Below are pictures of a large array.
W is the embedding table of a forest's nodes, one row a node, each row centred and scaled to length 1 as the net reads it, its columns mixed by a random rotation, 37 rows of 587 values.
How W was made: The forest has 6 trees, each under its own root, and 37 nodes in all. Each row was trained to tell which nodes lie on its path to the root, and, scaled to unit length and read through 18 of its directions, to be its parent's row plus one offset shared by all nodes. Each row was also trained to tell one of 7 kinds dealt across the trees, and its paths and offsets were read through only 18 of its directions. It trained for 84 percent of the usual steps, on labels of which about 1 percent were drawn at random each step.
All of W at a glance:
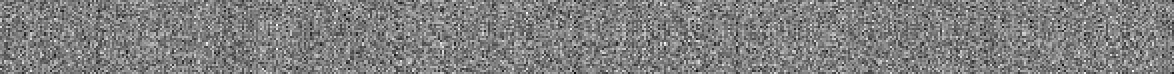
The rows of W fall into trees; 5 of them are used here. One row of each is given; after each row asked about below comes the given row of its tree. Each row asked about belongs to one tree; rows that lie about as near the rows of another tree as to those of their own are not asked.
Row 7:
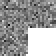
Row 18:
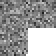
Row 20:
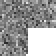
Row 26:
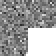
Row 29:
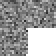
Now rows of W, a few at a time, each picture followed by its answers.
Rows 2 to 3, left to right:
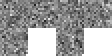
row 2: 29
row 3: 20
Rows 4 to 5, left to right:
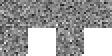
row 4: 29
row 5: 7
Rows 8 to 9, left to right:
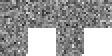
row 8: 7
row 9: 26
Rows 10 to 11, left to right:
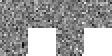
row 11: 20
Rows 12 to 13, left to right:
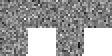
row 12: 7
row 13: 20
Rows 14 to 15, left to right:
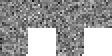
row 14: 7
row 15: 20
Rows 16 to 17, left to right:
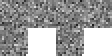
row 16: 26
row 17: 26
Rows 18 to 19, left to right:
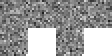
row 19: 18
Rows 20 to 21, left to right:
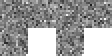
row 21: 29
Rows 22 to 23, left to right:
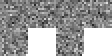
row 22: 29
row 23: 20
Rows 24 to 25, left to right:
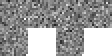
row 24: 7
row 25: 20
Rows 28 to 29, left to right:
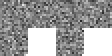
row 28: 7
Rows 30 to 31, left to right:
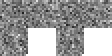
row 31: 26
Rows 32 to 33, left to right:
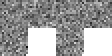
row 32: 20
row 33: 18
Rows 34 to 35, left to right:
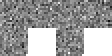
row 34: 7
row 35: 18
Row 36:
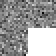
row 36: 20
